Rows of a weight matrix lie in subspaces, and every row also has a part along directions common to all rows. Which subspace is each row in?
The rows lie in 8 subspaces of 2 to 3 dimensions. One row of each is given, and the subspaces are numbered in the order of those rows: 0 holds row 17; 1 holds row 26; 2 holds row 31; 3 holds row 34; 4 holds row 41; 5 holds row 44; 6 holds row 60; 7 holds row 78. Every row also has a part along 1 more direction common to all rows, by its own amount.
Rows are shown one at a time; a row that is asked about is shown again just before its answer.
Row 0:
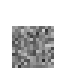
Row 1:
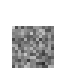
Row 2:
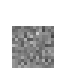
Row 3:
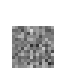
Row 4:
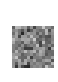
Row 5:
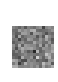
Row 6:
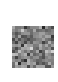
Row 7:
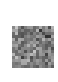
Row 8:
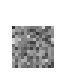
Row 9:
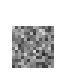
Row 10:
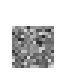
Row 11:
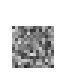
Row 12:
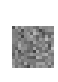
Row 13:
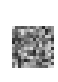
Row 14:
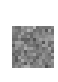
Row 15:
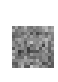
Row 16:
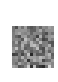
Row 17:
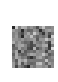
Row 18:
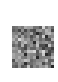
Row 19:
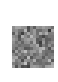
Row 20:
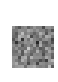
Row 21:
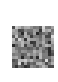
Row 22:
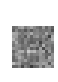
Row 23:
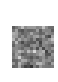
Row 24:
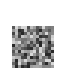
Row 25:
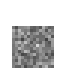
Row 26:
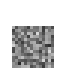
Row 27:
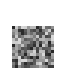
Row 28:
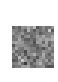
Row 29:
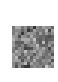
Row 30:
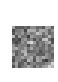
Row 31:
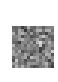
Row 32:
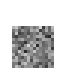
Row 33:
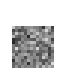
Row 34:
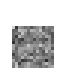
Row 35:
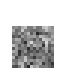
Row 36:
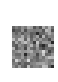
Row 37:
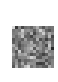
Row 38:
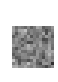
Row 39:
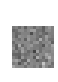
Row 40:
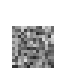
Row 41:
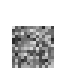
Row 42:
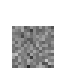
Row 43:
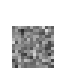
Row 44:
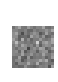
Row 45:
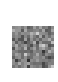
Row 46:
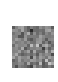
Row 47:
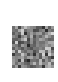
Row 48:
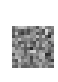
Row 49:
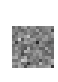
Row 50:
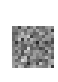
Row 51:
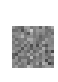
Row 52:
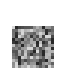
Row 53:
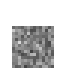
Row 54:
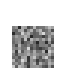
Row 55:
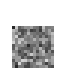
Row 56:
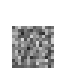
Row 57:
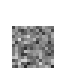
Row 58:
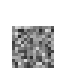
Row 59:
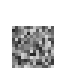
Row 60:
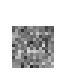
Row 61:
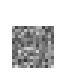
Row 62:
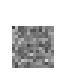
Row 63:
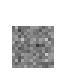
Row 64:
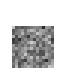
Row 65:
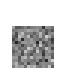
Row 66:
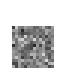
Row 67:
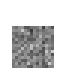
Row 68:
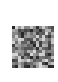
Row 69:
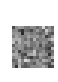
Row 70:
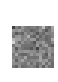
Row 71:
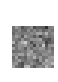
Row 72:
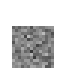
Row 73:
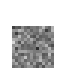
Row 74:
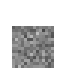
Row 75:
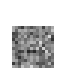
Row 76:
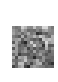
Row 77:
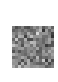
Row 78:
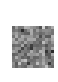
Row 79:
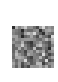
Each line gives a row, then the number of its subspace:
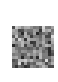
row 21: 1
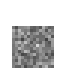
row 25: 3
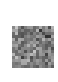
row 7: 3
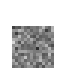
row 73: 4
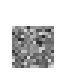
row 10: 2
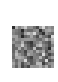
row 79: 0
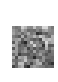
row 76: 6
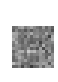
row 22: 6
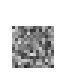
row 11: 3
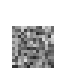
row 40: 6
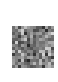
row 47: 1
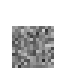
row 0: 1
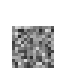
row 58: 4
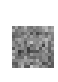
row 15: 6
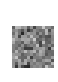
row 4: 2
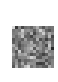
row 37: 0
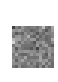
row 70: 4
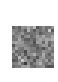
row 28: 2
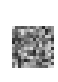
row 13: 1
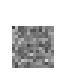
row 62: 3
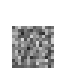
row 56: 5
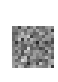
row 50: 5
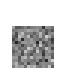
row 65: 5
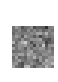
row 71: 6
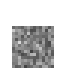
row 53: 3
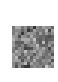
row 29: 2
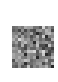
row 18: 0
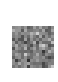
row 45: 0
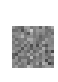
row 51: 7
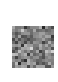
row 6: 7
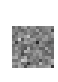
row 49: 5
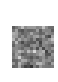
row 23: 6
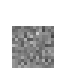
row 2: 1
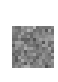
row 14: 2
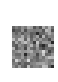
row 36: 0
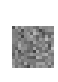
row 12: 0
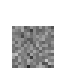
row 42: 7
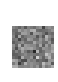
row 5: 0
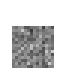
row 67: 7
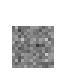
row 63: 3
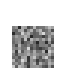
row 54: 5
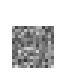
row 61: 6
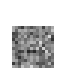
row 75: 6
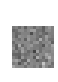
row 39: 0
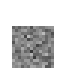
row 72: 1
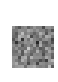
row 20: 5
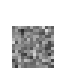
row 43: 1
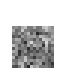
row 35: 6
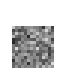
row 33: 4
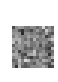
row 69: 1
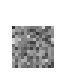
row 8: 4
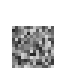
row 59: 3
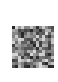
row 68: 7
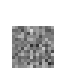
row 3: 7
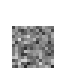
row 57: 5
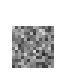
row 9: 0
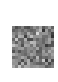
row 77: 1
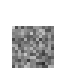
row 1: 0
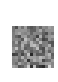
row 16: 7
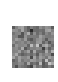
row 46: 7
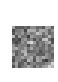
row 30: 4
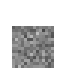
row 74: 1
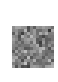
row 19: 2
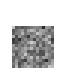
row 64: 4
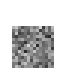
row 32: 3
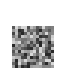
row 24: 2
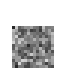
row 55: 3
